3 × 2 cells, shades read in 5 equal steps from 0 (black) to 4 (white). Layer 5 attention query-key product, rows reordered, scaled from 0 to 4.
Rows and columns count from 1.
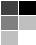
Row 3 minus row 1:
2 4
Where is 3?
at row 2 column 2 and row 3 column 1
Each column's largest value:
3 4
